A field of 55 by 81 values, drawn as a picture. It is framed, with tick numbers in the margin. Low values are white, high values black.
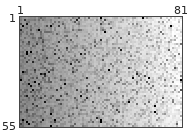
Slope: up to the left. Average level on the scale: 30%. Odd rows or columns: none. Stripes: none.
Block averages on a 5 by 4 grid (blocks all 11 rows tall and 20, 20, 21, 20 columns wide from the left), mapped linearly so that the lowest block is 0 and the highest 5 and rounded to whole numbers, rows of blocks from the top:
5320 / 5320 / 5320 / 5320 / 5320
